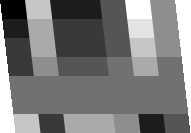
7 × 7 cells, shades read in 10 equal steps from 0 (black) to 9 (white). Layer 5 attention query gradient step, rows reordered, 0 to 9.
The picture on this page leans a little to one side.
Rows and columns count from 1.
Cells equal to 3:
6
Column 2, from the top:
7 6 6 5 4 4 2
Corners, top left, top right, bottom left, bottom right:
0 5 7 3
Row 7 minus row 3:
5 -4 4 4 2 -6 -2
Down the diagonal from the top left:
0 6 2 3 4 4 3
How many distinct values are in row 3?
5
